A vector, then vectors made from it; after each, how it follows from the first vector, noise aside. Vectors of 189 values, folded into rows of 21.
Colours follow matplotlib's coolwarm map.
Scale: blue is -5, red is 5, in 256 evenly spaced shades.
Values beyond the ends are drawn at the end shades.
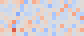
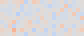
shrunk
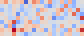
scaled up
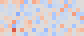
copied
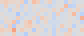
shrunk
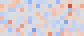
reversed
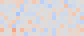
shrunk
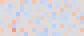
shrunk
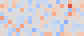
reversed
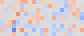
sign-scrambled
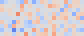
negated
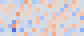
negated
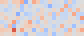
copied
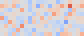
reversed
